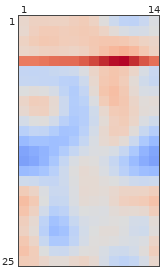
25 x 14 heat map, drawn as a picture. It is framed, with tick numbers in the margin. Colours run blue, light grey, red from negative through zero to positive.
The ninth with the lowest average is the middle left. Row 5 stands out from the rest. On average the colour sits 50% of the way up the scale.
